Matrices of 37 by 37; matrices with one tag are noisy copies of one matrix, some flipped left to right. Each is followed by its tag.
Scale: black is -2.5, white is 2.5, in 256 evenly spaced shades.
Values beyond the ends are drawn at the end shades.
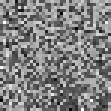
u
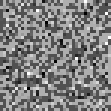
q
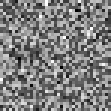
q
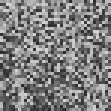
u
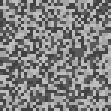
q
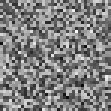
q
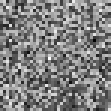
u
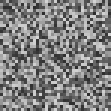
q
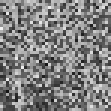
u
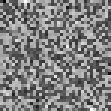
q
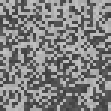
u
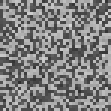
q
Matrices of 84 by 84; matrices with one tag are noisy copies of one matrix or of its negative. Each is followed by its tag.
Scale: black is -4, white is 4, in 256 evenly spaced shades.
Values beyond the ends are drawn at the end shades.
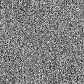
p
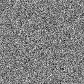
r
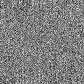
p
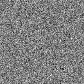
r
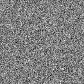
r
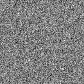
r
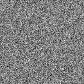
r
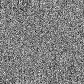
p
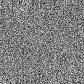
p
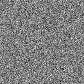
r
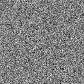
r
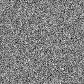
r
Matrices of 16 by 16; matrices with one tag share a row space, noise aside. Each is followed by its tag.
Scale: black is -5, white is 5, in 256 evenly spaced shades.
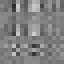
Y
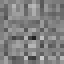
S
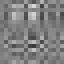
S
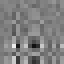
Y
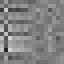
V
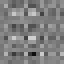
S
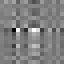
Y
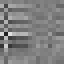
V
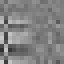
V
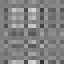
S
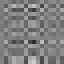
S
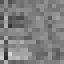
V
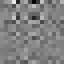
Y
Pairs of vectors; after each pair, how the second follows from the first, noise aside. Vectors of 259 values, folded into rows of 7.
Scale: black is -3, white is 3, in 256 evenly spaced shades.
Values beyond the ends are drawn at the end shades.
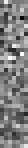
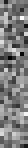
negated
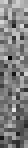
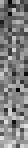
reversed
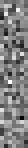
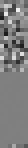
partly zeroed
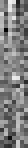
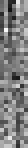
negated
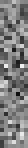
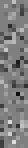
partly zeroed
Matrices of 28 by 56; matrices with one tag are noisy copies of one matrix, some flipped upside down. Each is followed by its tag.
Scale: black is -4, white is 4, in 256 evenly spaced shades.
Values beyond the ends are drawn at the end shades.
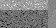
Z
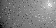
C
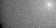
C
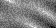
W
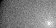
C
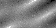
W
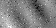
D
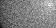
C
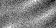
W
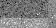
Z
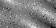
W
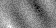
D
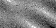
W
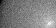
C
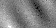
D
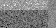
Z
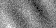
D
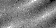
W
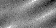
W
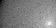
C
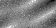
W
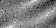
W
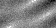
W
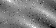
W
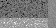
Z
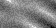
W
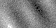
D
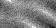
W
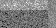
Z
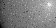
C
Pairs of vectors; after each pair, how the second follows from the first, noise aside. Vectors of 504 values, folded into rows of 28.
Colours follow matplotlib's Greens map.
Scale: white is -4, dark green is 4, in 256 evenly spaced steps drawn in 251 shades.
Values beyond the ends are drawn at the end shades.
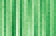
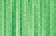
shrunk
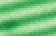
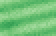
shrunk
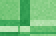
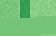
partly zeroed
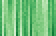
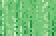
partly zeroed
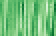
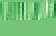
partly zeroed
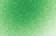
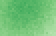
shrunk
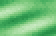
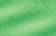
shrunk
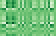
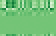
partly zeroed
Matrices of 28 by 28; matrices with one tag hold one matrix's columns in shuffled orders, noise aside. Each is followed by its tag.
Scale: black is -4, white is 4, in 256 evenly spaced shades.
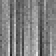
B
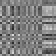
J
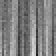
B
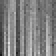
B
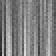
B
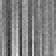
B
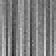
B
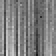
B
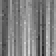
B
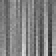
B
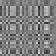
J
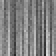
B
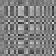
J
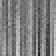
B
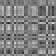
J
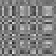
J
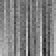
B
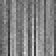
B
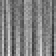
B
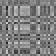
J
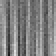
B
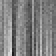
B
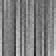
B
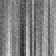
B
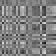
J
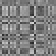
J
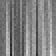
B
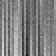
B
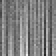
B
